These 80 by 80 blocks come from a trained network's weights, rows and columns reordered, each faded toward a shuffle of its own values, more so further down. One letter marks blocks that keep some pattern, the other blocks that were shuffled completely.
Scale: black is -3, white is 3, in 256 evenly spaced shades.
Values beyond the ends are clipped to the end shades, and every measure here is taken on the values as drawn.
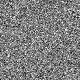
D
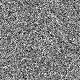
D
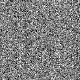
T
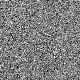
D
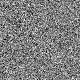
D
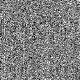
T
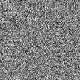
T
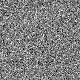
D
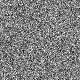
D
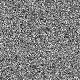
D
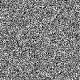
T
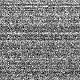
T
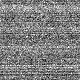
T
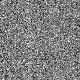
T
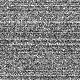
T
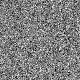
D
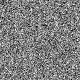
D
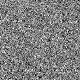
T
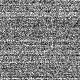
T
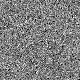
D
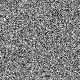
D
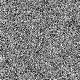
T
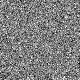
D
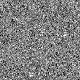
T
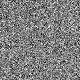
T
